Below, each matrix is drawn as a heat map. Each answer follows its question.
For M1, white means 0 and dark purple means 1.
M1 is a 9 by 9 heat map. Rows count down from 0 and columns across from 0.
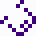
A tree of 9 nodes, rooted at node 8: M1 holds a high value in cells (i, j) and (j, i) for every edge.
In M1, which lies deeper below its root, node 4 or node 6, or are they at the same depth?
node 6
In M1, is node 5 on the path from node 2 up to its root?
yes
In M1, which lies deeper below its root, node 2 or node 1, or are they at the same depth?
node 2
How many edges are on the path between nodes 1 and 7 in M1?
5
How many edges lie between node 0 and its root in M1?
2
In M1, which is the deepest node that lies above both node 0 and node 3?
5
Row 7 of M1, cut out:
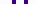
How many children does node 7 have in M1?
1
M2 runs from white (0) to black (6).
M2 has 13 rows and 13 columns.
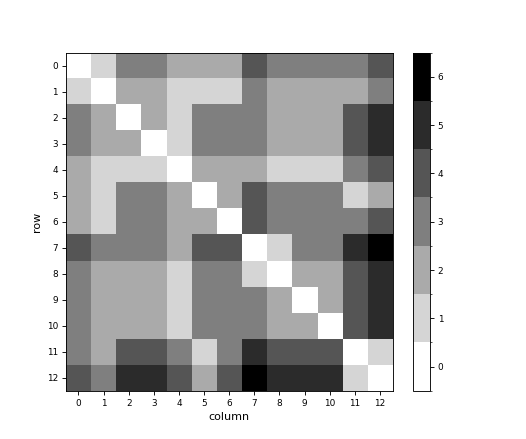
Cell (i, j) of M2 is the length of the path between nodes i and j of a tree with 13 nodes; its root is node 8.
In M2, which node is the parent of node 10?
4
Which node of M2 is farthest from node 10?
12
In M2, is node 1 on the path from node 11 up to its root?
yes
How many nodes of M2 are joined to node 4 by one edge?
6
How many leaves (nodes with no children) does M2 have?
8
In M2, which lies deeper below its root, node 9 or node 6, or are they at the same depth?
node 6
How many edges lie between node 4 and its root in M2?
1
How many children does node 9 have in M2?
0
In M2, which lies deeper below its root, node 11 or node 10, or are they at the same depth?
node 11
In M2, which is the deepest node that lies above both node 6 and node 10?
4
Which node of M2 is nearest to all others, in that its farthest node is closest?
1
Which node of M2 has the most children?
4
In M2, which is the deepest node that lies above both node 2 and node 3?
4
